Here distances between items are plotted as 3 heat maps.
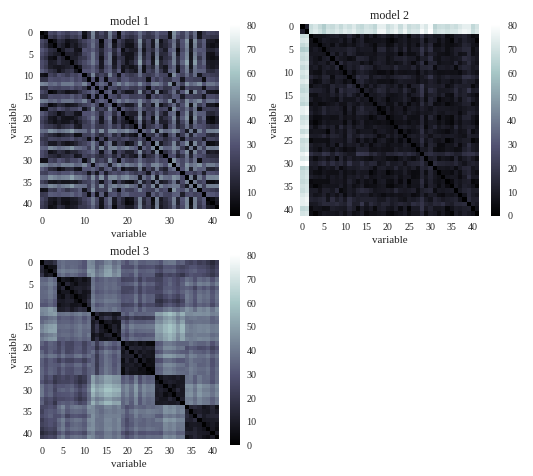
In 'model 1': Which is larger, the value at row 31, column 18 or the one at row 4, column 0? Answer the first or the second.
the first
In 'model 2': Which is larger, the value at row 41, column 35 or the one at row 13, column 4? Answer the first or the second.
the second
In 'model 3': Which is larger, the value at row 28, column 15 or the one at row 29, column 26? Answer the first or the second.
the first
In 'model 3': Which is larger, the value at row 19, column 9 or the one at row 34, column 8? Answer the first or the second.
the second
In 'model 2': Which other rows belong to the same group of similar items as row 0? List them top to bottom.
1
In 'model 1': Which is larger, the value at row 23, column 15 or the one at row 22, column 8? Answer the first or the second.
the first
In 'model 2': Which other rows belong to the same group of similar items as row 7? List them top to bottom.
2, 3, 4, 5, 6, 8, 9, 10, 11, 12, 13, 14, 15, 16, 17, 18, 19, 20, 21, 22, 23, 24, 25, 26, 27, 28, 29, 30, 31, 32, 33, 34, 35, 36, 37, 38, 39, 40, 41
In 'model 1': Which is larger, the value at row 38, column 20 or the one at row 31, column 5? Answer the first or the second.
the second
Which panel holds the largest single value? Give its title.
model 2
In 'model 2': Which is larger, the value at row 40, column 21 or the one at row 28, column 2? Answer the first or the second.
the second
